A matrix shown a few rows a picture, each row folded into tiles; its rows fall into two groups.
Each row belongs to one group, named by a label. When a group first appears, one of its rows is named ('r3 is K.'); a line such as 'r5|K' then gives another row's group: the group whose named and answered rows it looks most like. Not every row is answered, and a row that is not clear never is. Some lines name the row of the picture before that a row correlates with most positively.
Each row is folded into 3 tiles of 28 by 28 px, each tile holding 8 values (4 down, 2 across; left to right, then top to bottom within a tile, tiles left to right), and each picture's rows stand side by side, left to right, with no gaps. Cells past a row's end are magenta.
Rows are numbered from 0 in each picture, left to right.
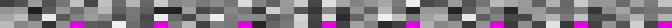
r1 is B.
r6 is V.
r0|B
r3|V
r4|V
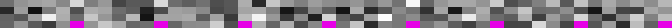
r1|B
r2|B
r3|B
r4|V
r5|V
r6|B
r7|V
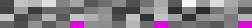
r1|B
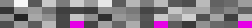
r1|V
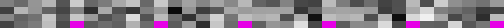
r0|V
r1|V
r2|V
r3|B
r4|B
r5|B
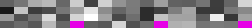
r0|V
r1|B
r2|B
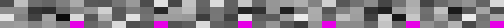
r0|B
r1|B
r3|V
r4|B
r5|B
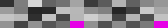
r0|B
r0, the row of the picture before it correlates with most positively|4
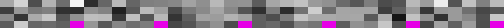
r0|V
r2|V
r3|V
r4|B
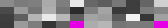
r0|V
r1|B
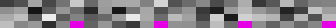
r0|B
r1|V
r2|B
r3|B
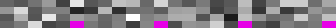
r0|B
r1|V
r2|B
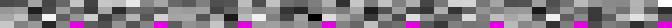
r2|B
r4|B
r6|B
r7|V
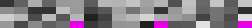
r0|B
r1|V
